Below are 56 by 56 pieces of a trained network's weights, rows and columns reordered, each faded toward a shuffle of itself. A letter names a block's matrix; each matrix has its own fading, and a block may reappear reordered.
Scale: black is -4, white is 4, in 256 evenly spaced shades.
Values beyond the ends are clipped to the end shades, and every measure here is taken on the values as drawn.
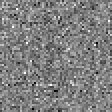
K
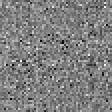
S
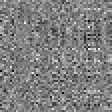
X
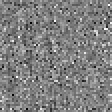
S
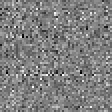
X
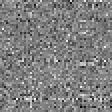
X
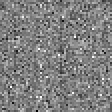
K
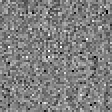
S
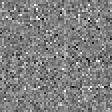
S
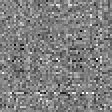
X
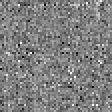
S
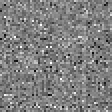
S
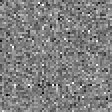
S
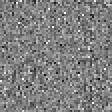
K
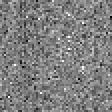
K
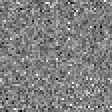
S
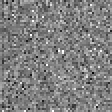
K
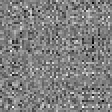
X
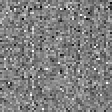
S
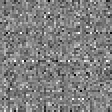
X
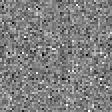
K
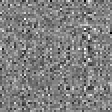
X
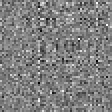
X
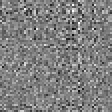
X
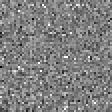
S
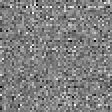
X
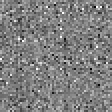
S
